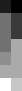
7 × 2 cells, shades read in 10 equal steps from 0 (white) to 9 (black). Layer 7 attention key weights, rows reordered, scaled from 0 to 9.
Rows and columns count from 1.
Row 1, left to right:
8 9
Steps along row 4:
down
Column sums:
30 34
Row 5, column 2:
3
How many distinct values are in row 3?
2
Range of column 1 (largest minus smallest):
8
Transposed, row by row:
8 5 5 5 4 3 0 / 9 7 7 3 3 3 2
